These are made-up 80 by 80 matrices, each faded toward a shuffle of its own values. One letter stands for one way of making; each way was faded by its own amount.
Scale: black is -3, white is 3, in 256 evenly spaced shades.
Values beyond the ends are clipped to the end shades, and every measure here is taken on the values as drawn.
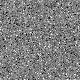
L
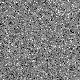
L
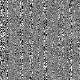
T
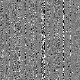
T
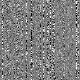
T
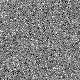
L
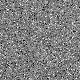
L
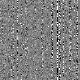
T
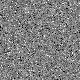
L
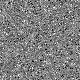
L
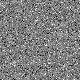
L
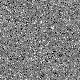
L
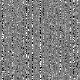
T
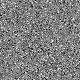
L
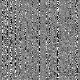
T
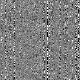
T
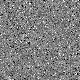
L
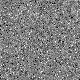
L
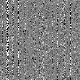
T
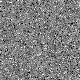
L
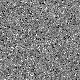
L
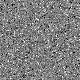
L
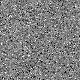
L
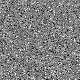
L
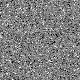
L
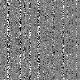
T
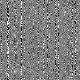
T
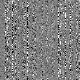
T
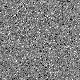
L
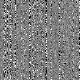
T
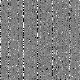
T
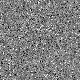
L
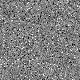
L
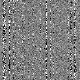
T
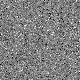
L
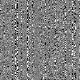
T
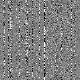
T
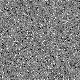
L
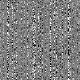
T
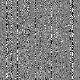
T
